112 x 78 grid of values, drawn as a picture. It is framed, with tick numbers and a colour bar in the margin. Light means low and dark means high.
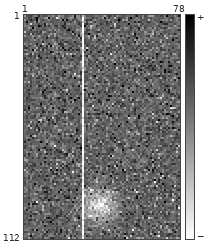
Neither half mirrors the other. On average the colour sits 60% of the way up the scale. No regular stripes run through it. The ninth with the lowest average is the bottom middle. One dip sinks in the bottom middle. Column 30 stands out from the rest.
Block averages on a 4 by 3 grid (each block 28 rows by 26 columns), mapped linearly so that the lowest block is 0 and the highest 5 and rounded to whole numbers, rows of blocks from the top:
545 / 545 / 545 / 505
